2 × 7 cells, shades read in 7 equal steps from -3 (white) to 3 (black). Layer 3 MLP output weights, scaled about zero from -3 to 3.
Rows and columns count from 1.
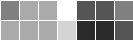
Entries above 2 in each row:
0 0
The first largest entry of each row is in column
5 5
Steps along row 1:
down same down up same down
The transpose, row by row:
0 -1 | -1 -1 | -1 -1 | -3 -2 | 1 2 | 1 2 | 0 1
